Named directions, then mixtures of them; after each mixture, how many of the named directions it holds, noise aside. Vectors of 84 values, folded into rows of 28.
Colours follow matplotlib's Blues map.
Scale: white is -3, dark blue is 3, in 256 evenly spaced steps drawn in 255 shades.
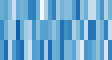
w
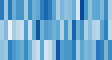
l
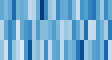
one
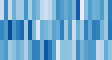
one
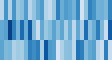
two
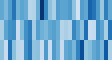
one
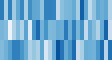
two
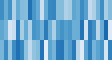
two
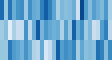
one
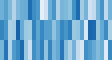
one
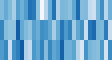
one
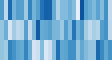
one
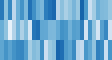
two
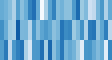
one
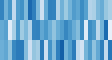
two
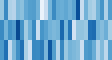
two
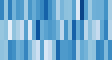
one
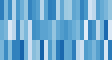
two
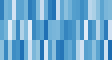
two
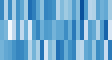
two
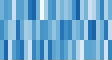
one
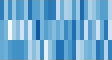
two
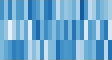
two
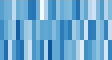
one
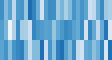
two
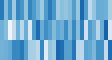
two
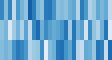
two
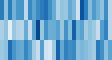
one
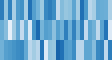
two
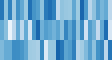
two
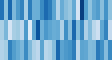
one
